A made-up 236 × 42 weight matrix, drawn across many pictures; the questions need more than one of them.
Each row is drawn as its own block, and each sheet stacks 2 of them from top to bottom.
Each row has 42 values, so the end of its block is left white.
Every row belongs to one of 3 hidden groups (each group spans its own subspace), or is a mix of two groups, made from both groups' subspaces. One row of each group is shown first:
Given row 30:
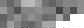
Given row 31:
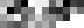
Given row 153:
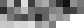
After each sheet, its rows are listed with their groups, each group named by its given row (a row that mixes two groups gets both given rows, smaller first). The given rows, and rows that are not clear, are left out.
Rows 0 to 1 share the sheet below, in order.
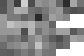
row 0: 153
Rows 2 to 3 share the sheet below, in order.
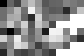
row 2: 30
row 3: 153
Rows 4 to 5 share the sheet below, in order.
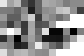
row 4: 30
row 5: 153
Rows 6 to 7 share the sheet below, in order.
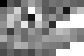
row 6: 30
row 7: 153
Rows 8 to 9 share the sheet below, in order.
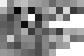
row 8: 30
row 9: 31
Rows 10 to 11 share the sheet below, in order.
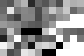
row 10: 31
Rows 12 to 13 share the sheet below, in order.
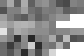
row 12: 153
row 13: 30
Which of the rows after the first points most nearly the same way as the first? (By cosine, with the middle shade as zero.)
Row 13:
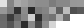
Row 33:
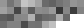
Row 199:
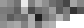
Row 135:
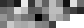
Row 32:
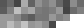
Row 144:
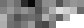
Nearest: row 33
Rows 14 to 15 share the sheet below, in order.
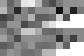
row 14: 30
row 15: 30
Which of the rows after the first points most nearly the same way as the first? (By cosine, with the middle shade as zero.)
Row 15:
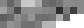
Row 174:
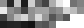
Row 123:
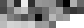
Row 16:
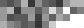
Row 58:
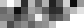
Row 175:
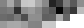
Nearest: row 175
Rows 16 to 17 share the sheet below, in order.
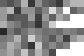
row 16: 31
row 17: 30
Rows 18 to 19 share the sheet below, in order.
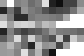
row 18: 153
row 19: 30
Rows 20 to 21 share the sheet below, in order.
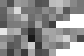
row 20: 31 and 153
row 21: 30
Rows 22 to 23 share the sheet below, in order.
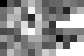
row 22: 30
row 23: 30
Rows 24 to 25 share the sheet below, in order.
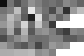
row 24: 30
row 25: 153
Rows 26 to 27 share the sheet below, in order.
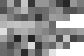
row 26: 153
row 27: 30
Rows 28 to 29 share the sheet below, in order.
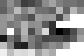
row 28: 30
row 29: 153
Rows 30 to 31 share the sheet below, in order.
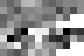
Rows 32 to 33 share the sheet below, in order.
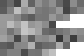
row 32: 30 and 153
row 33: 30
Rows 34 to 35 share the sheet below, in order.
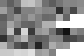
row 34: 30
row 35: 153
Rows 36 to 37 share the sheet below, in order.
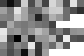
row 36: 153
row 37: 30 and 31
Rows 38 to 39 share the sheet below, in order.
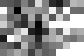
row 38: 31
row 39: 31
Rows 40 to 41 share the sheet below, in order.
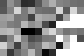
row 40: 30
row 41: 30
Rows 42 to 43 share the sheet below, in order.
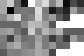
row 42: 31
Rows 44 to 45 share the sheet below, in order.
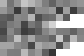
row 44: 30
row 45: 30
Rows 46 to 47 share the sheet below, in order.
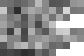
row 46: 31
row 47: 153
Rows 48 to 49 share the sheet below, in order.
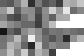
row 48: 31
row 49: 30
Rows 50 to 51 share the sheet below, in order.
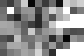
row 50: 31
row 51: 31
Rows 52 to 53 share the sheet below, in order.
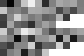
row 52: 30 and 153
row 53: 30
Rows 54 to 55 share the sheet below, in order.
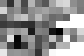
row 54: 153
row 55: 31 and 153
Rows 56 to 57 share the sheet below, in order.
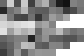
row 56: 153
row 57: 30 and 31
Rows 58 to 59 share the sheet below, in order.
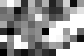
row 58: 153
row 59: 153
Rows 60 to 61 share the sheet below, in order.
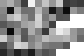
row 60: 31
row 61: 153
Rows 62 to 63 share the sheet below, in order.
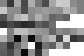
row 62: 153
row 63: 30
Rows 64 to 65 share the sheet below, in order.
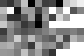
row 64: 31
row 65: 30
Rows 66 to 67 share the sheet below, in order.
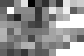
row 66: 31
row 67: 30 and 153
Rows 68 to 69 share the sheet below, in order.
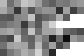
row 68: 30
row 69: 31
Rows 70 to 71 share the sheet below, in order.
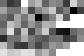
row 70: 30 and 153
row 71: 153
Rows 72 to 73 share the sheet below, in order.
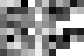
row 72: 31 and 153
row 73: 31
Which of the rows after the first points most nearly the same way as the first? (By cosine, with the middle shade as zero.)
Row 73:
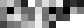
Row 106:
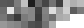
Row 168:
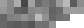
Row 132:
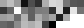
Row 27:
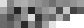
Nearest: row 132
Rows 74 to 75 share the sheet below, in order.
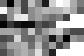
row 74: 153
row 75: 31
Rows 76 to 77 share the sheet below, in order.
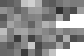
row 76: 30
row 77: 30
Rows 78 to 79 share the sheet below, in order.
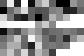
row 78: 153
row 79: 30
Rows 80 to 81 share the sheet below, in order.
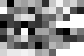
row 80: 30 and 153
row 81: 153
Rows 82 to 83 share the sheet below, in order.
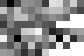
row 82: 153
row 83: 30 and 31
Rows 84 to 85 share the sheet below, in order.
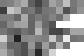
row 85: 31
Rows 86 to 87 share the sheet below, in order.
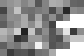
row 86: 31
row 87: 153
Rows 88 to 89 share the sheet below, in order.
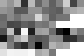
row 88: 153
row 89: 153
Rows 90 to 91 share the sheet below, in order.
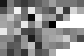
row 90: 30
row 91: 30
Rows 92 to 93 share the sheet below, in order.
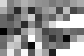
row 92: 30
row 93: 30
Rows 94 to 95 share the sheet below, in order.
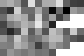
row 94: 31
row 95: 153
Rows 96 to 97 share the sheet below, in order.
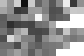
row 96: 153
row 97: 31
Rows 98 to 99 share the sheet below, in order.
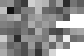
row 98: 31
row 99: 31
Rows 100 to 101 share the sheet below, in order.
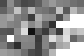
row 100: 30
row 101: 31
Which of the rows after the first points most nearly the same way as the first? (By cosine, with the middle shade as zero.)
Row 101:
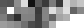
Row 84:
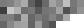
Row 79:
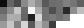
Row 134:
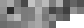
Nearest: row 84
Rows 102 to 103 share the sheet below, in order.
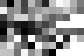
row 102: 153
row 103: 30
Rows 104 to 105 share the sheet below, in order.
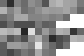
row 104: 153
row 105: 31 and 153
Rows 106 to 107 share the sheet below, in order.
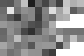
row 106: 31
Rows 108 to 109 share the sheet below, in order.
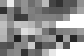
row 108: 153
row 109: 30
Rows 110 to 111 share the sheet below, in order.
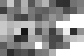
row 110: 153
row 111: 153
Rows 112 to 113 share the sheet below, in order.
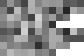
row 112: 30 and 31
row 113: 153
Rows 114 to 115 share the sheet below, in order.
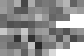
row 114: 153
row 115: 30 and 153
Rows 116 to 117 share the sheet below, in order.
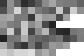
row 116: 30
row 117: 153
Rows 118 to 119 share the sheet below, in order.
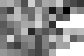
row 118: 31
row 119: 31
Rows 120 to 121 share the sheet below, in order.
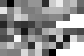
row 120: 153
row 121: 30 and 31
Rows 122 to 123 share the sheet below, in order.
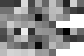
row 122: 153
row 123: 153
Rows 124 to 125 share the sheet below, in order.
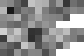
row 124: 31
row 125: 30 and 31
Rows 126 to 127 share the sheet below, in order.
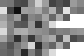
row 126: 31
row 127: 30
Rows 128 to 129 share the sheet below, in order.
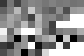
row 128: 30
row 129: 30
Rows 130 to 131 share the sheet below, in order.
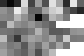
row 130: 153
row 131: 31
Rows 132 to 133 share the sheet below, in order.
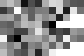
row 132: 30 and 31
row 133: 31
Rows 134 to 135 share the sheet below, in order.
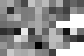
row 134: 31
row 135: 153
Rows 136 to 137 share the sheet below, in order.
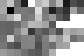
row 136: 31
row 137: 31
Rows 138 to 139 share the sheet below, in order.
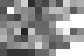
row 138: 31
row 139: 153
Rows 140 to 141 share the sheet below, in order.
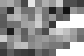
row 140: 31
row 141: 153
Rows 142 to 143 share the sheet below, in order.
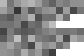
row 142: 30
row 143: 30
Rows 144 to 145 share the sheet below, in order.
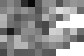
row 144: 30 and 31
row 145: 153
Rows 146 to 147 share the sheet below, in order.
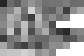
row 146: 30
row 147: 153
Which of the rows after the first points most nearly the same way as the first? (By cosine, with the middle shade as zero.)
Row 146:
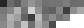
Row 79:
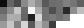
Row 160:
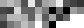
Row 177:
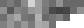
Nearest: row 79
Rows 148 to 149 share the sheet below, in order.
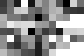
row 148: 153
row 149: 31
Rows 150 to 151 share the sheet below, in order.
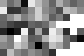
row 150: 31 and 153
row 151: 153
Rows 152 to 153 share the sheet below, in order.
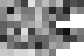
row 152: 31
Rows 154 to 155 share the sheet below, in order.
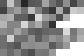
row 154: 30 and 153
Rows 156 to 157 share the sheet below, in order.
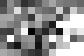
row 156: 30
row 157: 31
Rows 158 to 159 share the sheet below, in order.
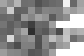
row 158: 31 and 153
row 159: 31
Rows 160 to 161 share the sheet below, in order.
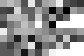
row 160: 31
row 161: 30
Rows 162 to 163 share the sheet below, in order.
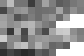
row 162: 30 and 153
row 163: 153
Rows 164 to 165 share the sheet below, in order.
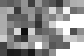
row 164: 31
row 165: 153
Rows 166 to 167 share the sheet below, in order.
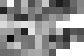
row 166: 153
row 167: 31
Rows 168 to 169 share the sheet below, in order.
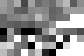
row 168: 153
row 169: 30
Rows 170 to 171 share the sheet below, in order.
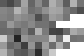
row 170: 153
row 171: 31
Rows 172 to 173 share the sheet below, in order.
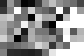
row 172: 30
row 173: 31 and 153
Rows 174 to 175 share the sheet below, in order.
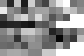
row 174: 153
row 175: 30 and 153
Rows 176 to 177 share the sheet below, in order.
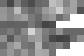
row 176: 30 and 153
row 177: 30 and 31
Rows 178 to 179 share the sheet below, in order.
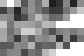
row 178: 153
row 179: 30
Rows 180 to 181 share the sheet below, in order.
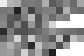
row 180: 30 and 153
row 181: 30
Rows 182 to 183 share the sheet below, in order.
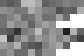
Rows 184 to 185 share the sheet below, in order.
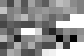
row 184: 153
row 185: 30
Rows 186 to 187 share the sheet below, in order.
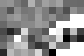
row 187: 31 and 153
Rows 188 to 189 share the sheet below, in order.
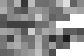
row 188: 153
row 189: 31
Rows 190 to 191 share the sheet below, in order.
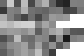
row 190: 153
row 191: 31
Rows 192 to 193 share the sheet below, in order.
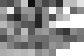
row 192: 31
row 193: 153
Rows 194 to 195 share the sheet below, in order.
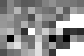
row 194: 30
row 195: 31
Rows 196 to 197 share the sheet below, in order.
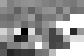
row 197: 153
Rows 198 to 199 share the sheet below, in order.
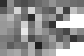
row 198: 30
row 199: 30 and 153
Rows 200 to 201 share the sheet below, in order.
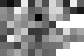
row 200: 153
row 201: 31
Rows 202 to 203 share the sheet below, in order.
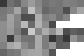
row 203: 31
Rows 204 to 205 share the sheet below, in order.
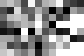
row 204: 31
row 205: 31 and 153
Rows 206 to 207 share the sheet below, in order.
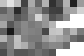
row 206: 153
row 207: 153
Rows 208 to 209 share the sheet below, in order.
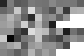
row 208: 30
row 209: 31
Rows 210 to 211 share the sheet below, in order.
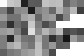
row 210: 30 and 31
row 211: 31
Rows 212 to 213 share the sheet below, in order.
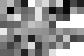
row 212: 31
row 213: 30
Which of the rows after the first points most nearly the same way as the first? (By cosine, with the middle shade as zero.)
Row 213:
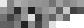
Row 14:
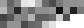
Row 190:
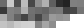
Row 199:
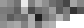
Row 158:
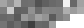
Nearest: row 14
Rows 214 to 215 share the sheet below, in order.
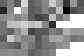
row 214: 31 and 153
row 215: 31
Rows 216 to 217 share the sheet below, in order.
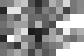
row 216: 31
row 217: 31
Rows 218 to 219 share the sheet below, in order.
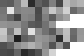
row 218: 31
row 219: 30 and 153
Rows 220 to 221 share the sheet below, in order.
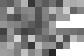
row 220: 31
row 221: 30
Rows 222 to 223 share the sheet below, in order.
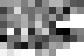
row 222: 31
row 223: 153
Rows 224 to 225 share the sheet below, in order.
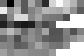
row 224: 153
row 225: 153
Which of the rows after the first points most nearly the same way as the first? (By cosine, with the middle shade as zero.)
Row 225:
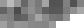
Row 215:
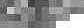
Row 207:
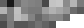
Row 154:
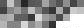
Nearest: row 154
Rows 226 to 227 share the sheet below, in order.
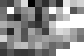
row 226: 31
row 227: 153
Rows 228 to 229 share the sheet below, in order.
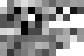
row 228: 30
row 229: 30 and 153
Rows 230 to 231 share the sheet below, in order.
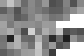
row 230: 153
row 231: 31
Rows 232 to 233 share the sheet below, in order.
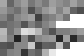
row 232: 30 and 153
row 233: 30
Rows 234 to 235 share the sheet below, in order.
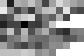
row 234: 30 and 153
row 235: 153
